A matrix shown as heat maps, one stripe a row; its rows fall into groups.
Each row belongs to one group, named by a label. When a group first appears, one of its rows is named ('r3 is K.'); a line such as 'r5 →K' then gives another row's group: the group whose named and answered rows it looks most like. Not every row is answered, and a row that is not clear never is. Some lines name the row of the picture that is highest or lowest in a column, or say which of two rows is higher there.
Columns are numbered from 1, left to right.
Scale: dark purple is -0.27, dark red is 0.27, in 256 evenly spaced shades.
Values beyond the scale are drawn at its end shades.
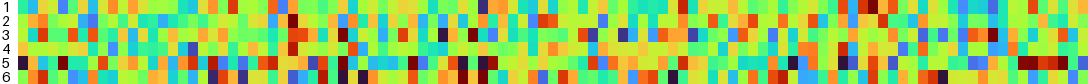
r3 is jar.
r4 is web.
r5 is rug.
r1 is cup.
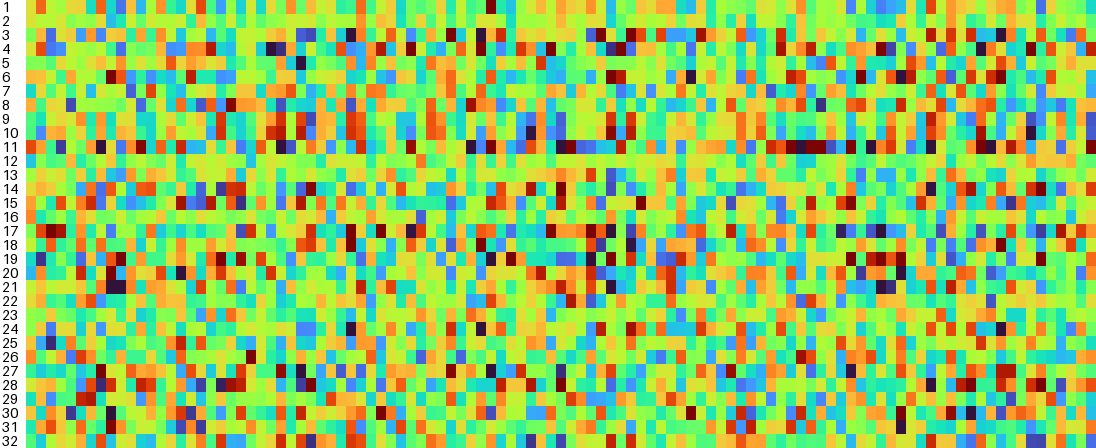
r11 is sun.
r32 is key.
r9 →key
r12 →rug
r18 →jar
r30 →cup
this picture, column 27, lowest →11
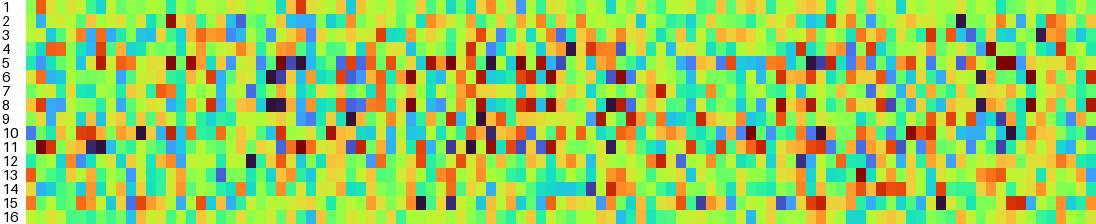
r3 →key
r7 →rug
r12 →rug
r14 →cup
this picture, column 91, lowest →5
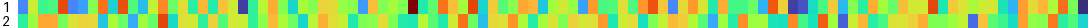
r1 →rug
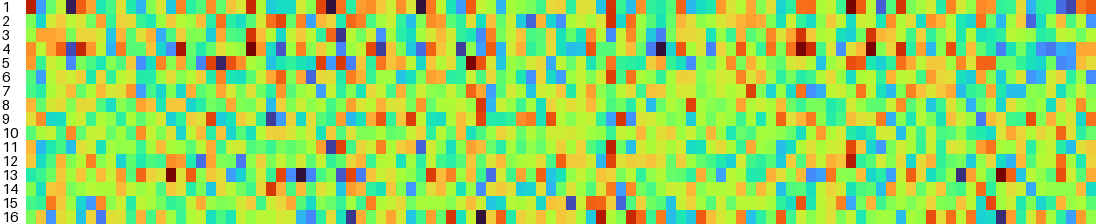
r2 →key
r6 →key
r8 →cup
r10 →rug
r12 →web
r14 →key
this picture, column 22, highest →5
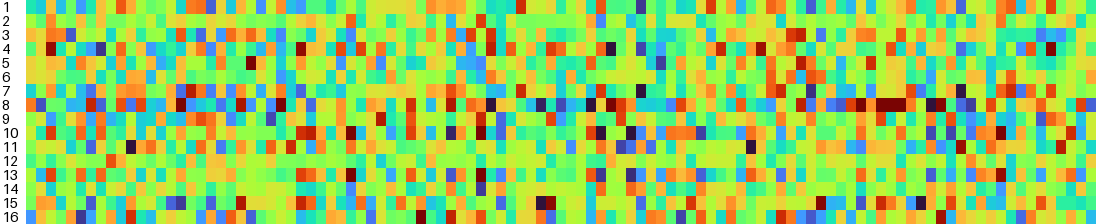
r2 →jar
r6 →sun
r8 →cup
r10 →jar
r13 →jar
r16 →rug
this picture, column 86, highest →8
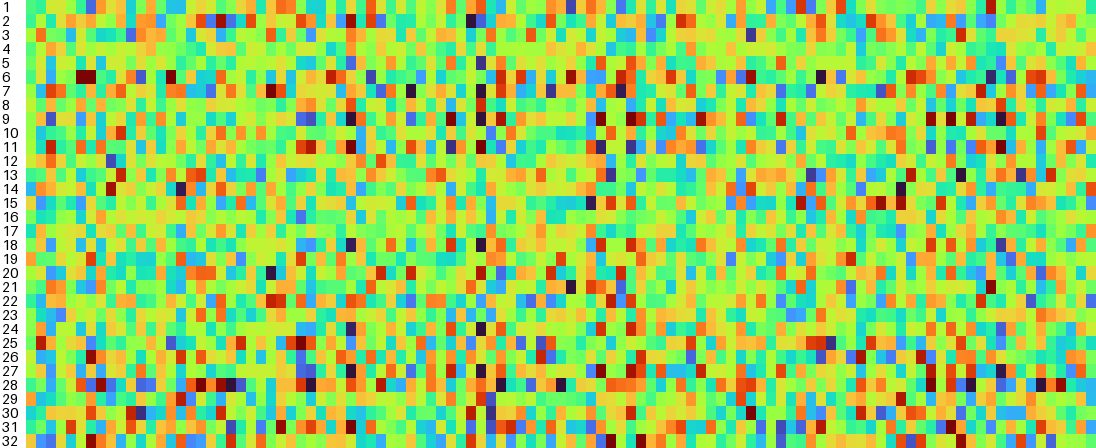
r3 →sun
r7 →key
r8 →jar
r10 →cup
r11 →jar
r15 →cup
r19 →web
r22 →key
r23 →rug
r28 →key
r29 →cup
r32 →web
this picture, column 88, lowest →14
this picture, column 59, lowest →13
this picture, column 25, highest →7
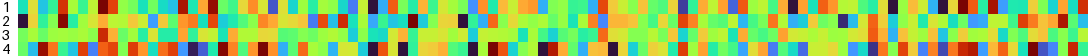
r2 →rug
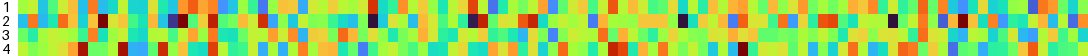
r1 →key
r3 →key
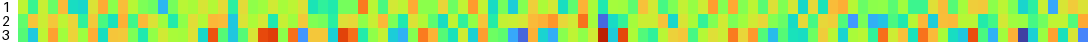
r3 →key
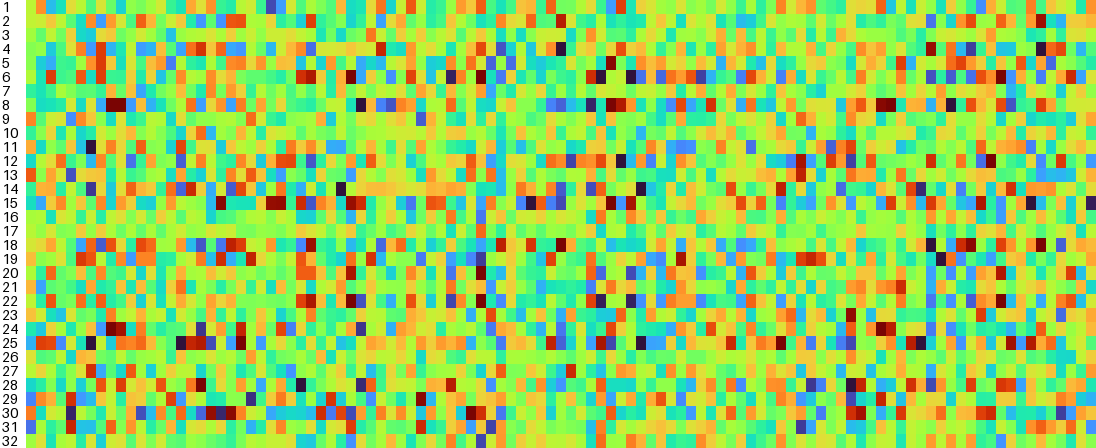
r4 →key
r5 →web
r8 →cup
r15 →key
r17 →jar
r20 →jar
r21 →cup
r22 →jar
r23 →sun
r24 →cup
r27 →sun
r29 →rug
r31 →rug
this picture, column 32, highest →30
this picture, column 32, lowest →14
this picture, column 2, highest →25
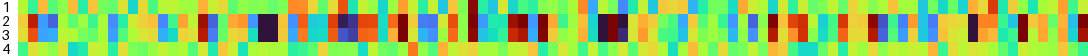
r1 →jar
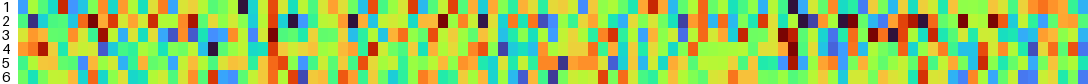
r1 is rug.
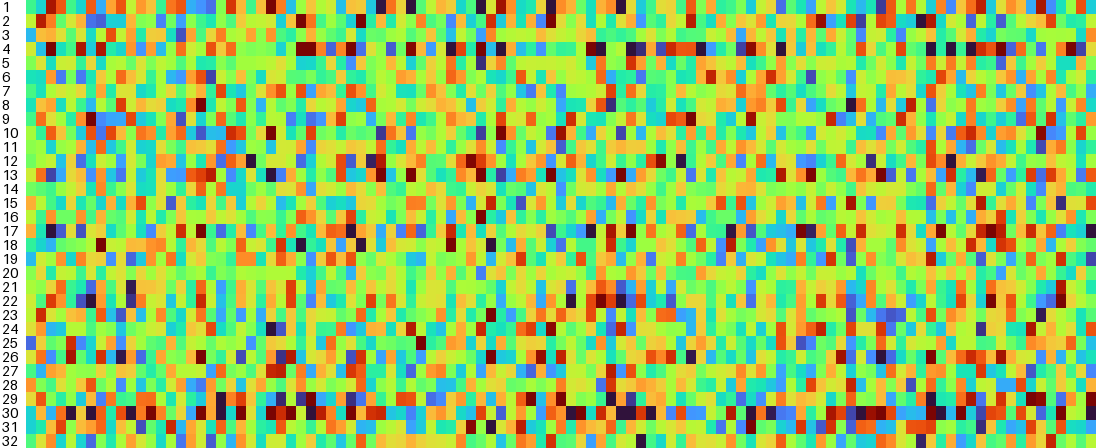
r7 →key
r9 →sun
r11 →key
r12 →rug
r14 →key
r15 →sun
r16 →jar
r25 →rug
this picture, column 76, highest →13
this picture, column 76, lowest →4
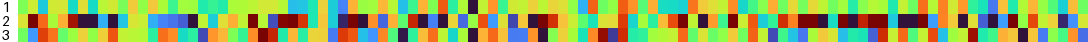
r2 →web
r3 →key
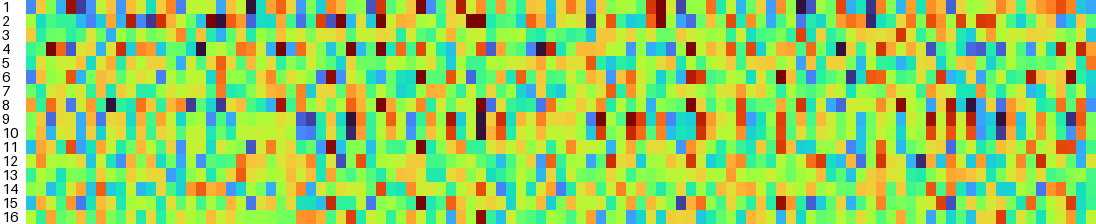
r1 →rug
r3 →cup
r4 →cup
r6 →rug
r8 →cup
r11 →rug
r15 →rug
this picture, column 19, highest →2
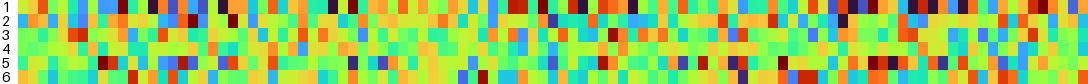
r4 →key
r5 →cup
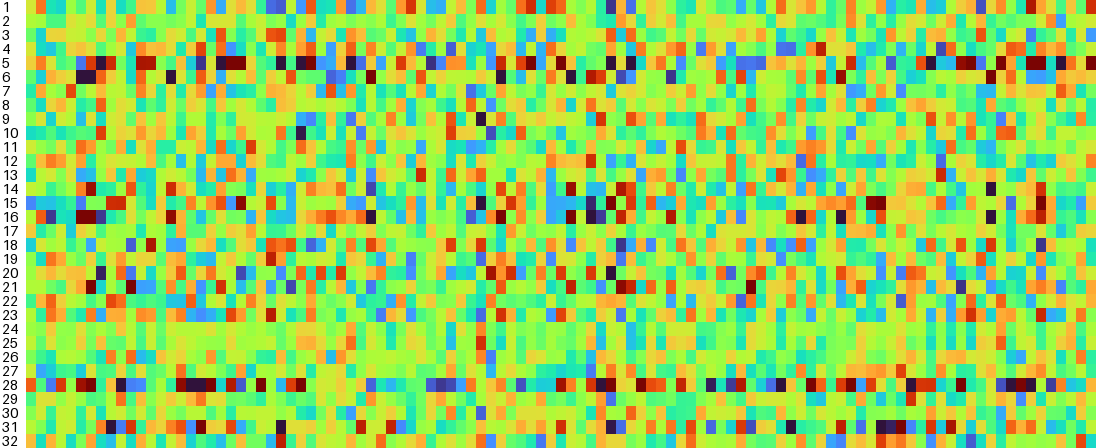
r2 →sun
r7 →rug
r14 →sun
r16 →sun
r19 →key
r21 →sun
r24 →jar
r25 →jar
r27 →cup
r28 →web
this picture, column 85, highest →15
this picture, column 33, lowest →5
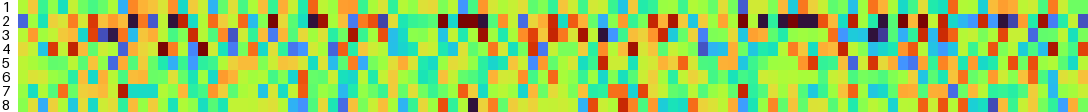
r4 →web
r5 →web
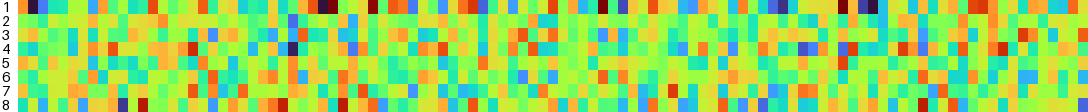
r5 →web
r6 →key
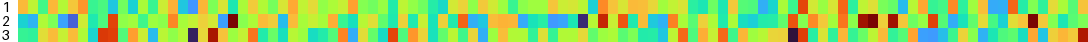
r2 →cup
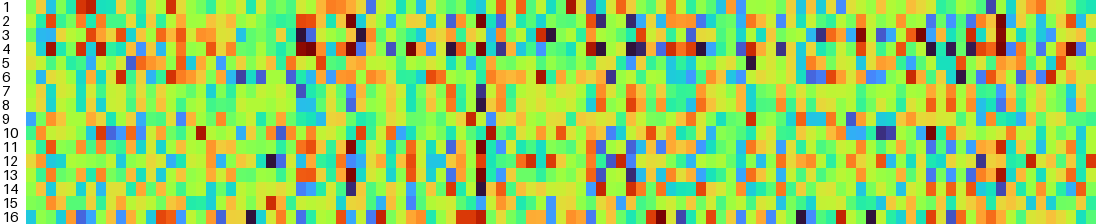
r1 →sun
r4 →jar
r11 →jar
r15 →key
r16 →rug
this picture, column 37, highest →10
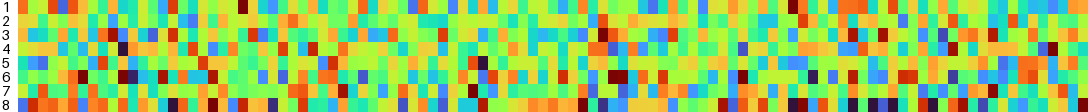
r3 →cup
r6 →sun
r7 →jar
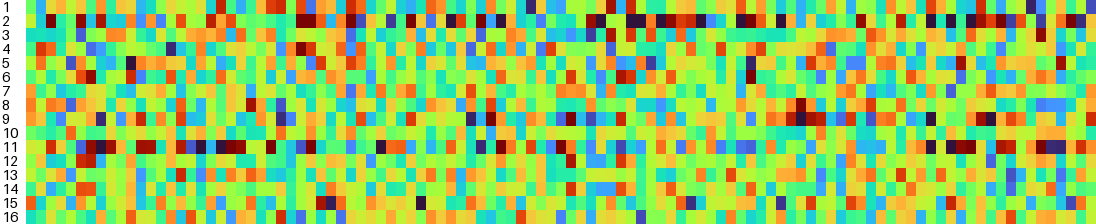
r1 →key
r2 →jar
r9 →sun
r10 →rug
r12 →sun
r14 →sun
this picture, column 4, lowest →9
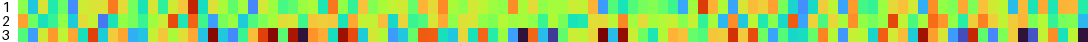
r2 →cup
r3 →key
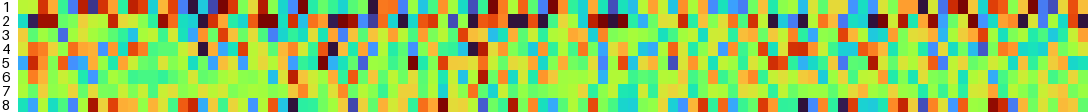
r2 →key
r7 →jar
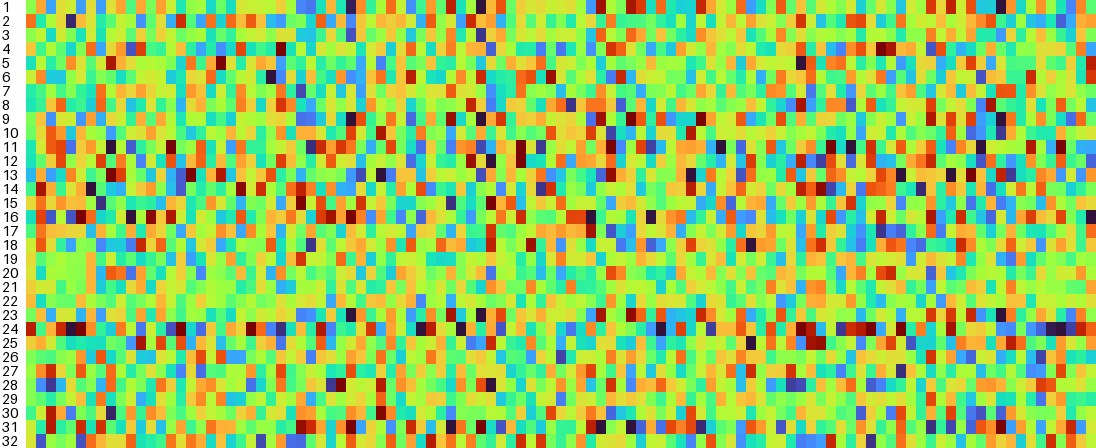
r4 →cup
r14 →web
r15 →web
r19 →web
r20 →cup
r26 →key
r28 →rug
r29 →key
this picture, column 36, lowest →13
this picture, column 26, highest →4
